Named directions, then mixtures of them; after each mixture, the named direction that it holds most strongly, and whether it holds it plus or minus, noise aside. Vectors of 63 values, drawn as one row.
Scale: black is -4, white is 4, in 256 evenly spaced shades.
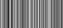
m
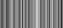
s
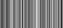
s, plus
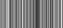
s, minus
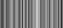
s, plus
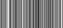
m, minus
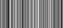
m, plus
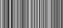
m, plus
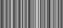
s, plus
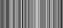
s, plus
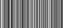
m, plus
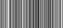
m, minus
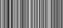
m, plus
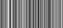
m, minus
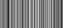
m, plus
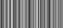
m, minus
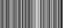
s, plus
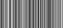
m, minus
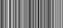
m, minus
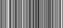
m, minus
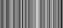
s, plus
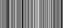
m, plus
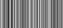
m, plus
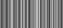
s, plus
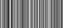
m, plus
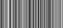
m, minus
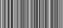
m, plus
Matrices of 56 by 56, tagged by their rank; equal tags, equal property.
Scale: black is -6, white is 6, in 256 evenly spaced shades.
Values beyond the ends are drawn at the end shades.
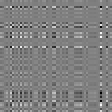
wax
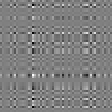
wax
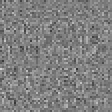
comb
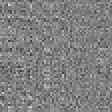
comb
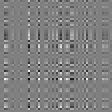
wax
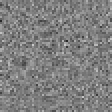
comb
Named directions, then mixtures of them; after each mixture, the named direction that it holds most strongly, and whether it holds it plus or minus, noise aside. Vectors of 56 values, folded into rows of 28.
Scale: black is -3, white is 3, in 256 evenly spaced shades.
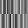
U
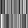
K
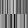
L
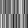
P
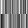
K, minus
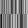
P, minus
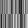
P, minus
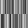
K, minus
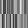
U, plus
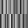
U, minus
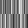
P, plus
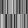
L, plus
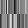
L, minus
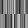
L, plus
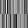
U, plus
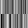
K, minus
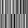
L, plus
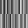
U, plus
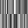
L, plus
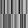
K, plus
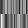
K, plus
